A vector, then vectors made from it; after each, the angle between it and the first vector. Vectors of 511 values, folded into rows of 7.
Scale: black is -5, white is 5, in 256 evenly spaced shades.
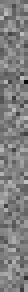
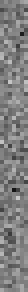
partly opposed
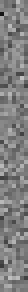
partly aligned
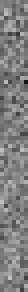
nearly parallel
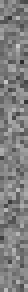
partly aligned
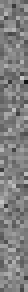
nearly parallel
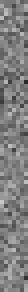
nearly parallel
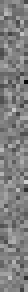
nearly parallel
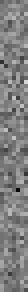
partly opposed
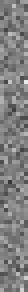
nearly opposite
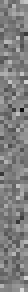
partly opposed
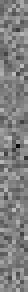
orthogonal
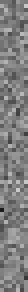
partly aligned
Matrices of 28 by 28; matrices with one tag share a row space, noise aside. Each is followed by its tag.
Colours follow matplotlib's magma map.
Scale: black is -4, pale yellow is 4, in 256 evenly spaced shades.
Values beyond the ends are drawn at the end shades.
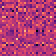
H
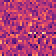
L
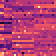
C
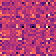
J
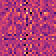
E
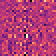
E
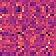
J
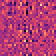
E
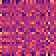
J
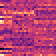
C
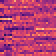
C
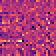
J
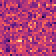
L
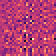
E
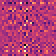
E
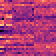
C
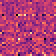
H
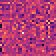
J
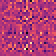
E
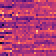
C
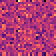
H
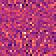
E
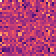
J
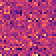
L
